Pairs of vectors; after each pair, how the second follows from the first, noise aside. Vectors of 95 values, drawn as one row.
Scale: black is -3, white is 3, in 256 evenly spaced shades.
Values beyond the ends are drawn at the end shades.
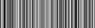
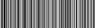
sign-scrambled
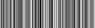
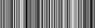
shuffled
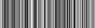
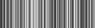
sign-scrambled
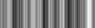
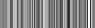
sign-scrambled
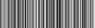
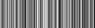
sign-scrambled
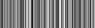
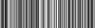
shuffled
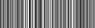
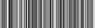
shuffled
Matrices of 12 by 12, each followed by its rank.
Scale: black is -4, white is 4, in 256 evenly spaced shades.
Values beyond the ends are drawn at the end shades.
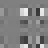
one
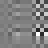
one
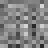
two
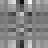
one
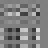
one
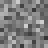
full rank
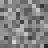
full rank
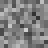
full rank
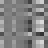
one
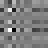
one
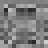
two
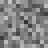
full rank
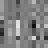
two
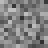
full rank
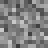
full rank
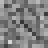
full rank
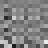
two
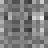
two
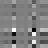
one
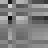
one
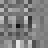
two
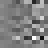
two
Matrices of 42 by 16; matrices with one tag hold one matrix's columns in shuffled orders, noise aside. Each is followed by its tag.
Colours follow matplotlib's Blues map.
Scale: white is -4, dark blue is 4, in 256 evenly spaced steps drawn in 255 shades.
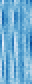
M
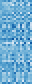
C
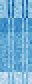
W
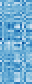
C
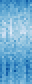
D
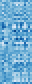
C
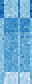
W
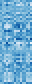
C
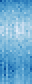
D
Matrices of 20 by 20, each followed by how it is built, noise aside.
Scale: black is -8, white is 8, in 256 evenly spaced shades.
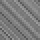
Toeplitz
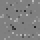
sparse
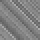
Toeplitz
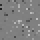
sparse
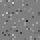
sparse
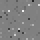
sparse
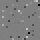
sparse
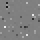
sparse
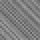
Toeplitz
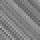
Toeplitz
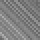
Toeplitz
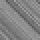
Toeplitz
